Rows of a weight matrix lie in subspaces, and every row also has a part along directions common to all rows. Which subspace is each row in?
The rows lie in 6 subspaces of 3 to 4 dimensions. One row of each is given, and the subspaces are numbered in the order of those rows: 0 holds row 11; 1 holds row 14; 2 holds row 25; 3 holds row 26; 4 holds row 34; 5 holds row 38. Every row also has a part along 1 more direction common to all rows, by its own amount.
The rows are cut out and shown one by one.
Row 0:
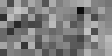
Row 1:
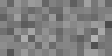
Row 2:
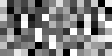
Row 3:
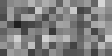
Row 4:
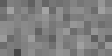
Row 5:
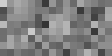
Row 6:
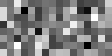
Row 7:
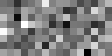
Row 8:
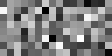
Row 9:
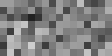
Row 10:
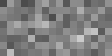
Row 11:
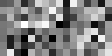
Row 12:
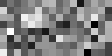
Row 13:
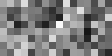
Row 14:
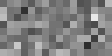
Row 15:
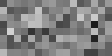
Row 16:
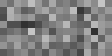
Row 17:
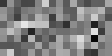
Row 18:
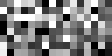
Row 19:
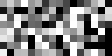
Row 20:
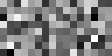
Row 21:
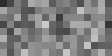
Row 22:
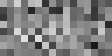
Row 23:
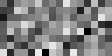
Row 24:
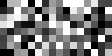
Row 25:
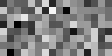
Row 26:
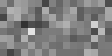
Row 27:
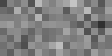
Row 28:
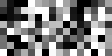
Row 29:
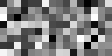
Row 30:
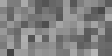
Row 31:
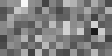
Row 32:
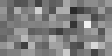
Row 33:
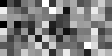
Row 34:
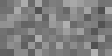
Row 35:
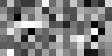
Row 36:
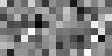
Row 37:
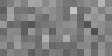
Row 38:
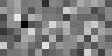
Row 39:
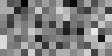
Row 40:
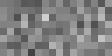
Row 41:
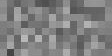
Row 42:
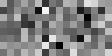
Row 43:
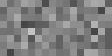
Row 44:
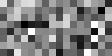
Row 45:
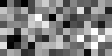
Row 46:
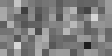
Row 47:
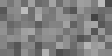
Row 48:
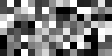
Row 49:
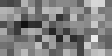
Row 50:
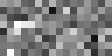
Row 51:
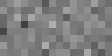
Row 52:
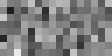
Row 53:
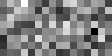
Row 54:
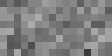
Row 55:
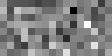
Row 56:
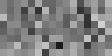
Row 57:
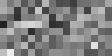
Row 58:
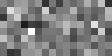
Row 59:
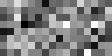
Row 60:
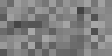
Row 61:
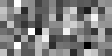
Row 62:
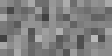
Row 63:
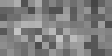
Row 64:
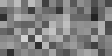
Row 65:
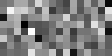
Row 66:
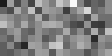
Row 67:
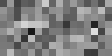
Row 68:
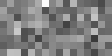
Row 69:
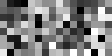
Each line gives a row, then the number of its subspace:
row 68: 3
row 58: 3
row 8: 1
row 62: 3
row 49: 2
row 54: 5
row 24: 4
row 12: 5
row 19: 0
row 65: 3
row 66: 4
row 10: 5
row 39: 4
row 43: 0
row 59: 5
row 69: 4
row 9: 5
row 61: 1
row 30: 0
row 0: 0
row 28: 4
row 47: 1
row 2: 3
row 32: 0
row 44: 3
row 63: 2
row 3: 0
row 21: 2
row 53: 4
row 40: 3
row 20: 1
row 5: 2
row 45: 5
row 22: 2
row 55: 0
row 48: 4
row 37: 0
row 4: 3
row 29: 1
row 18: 5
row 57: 4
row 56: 1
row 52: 3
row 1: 2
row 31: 4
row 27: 4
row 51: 5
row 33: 2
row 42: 1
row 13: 0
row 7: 5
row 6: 1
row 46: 1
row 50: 2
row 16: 0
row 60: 0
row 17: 3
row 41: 0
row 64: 2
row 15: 5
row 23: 4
